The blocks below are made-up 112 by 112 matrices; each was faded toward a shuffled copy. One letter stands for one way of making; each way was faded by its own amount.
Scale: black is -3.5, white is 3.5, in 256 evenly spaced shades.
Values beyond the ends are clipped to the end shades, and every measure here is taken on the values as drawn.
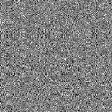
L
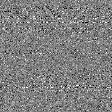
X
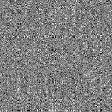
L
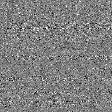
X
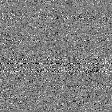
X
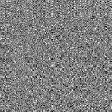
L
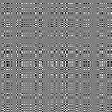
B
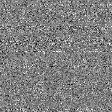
X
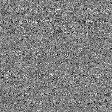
X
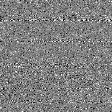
X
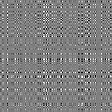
B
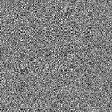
L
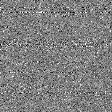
X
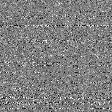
X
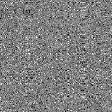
L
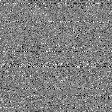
X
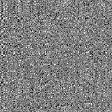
L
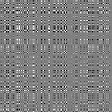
B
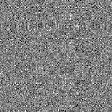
L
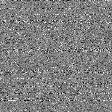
X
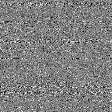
X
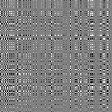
B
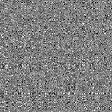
L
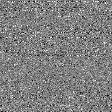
X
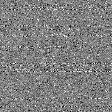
X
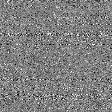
X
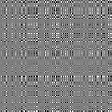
B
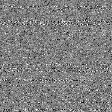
X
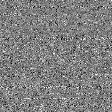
X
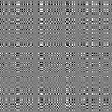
B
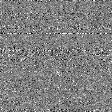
X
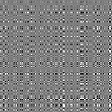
B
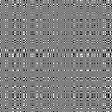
B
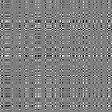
B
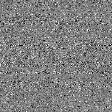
X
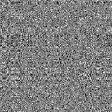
L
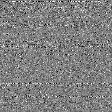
X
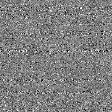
X
